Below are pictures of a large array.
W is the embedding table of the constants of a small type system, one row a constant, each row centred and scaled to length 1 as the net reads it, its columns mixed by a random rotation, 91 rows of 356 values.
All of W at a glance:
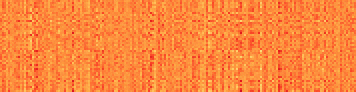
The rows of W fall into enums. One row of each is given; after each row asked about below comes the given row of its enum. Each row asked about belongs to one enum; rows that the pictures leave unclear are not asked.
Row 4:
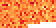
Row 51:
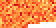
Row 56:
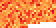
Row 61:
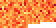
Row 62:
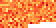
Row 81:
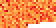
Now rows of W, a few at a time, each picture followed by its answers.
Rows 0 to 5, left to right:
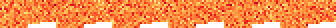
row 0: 61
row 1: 51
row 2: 51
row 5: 81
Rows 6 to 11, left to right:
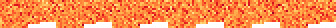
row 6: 51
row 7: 81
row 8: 81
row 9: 61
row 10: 61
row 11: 81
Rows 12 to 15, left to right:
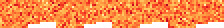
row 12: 51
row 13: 56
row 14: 61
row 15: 62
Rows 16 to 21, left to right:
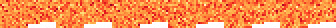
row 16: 81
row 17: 61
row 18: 81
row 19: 62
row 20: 56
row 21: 56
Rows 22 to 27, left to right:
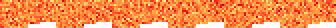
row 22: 62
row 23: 81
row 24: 62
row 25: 61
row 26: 51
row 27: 61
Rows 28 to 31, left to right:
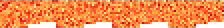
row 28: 56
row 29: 62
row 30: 62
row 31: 81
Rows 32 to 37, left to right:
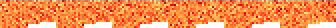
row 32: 81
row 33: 81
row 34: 51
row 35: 4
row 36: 51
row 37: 61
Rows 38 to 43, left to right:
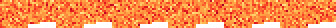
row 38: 62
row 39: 61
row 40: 81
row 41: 61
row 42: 62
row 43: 81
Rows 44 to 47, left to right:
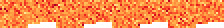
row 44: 61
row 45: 81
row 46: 81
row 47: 62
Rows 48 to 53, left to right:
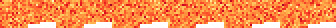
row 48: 62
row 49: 61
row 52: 81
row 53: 56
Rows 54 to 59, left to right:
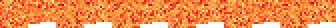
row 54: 62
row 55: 4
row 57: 56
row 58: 62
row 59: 4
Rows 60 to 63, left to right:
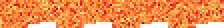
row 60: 51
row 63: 56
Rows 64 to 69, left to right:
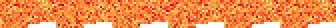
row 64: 51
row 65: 4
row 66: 81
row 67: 56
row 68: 51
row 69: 51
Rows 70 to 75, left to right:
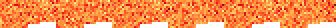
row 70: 51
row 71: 62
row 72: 51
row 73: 61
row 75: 61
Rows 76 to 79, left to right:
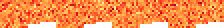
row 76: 56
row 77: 51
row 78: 61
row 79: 4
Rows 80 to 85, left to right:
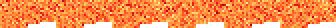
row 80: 81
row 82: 51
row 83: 61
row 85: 51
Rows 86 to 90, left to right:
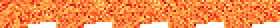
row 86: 56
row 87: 51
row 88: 51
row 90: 81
